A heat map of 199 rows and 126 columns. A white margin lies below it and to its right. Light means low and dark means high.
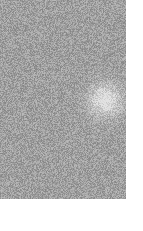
Odd rows or columns: none. Stripes: none. Ninth with the lowest average: middle right. Dips: one, in the middle right.
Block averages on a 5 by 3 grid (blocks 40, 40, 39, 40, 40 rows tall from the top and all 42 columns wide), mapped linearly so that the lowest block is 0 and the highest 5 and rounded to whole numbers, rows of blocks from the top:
5 5 5 / 5 5 5 / 5 5 0 / 5 5 5 / 5 5 5
